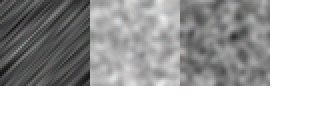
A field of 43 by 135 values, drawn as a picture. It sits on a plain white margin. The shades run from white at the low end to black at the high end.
The table splits into one row of 3 panels. Panel 1,1: high, slanting up to the right. Panel 1,2: low, blotchy. Panel 1,3: middling, blotchy.
